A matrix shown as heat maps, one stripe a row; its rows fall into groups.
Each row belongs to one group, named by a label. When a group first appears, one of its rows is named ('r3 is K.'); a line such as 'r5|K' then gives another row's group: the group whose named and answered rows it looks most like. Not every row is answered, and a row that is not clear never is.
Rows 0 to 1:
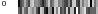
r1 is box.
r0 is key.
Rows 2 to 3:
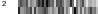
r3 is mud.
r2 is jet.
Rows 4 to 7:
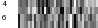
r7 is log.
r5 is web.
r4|jet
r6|mud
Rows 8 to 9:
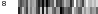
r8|jet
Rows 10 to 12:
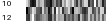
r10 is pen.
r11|key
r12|key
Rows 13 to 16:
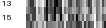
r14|jet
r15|box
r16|web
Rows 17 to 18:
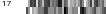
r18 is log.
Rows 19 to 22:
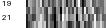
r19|log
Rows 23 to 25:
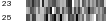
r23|mud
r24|web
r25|box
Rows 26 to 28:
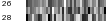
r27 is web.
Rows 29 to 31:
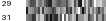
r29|jet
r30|mud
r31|pen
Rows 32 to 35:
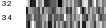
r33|mud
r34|key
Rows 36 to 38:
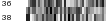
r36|pen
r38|box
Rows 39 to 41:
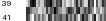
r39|pen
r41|log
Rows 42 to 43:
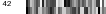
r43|key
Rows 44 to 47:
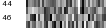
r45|log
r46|pen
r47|box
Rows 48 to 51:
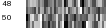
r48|log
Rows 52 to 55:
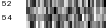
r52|pen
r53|web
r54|jet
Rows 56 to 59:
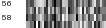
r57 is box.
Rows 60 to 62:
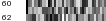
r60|key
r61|log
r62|pen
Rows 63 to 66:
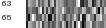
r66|log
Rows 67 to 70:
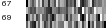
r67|log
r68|jet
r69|mud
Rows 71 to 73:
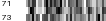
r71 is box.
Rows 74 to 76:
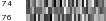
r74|box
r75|key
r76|jet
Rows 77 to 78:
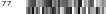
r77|jet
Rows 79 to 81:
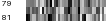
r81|key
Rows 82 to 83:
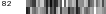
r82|pen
